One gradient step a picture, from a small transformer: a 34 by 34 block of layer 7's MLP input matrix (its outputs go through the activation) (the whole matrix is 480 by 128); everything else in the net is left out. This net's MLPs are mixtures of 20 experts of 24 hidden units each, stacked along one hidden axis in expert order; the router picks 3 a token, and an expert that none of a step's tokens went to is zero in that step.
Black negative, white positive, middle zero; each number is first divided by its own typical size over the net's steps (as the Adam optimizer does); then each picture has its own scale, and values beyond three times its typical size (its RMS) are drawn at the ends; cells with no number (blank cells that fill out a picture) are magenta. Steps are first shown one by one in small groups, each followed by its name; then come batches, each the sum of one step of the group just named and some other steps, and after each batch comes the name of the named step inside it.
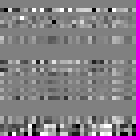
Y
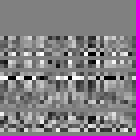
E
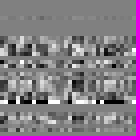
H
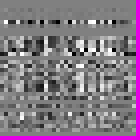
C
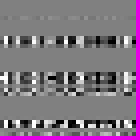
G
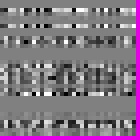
G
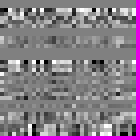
Y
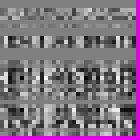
G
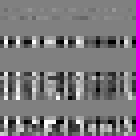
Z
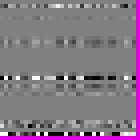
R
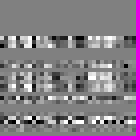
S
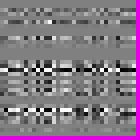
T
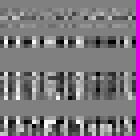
Z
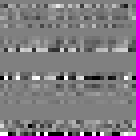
R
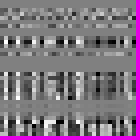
Z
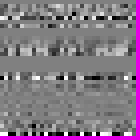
R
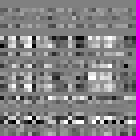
S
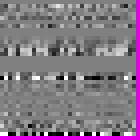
R
